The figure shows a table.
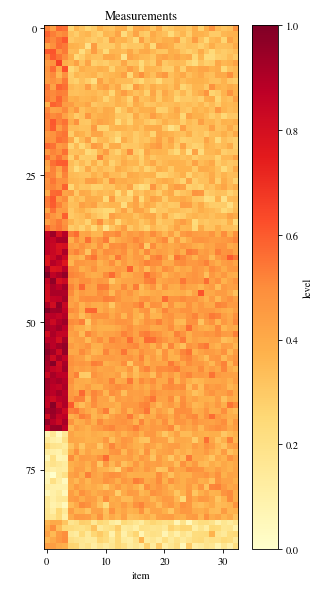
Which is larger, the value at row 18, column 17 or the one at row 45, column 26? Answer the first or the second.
the second
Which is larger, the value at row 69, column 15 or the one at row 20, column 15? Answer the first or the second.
the first
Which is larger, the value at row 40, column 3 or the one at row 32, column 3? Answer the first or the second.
the first
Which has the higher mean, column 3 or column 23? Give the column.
3
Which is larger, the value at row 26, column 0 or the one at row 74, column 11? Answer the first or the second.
the first
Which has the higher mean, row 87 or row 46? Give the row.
46
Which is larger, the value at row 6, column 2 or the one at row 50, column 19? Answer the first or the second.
the first
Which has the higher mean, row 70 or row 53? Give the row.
53
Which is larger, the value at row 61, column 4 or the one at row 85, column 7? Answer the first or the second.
the first
